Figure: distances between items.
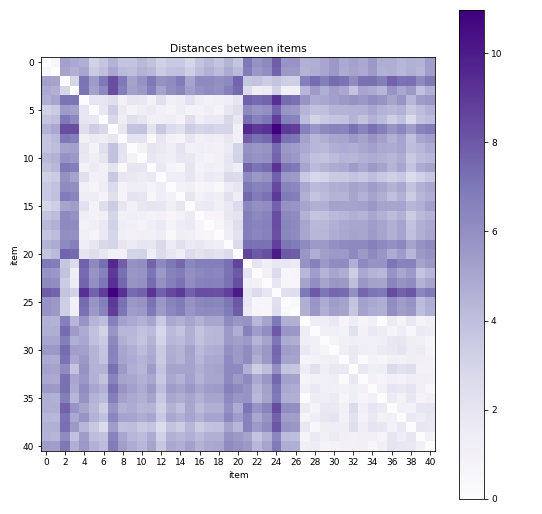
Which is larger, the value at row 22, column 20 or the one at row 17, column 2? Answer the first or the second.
the first
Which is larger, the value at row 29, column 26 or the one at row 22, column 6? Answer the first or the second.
the second
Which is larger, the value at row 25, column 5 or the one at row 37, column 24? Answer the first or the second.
the second
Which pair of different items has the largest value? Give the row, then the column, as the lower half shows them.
24, 7
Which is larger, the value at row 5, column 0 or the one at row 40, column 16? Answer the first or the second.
the second
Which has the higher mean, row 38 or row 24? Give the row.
24
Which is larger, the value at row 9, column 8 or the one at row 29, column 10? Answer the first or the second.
the second
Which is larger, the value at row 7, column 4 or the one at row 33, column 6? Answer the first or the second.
the second
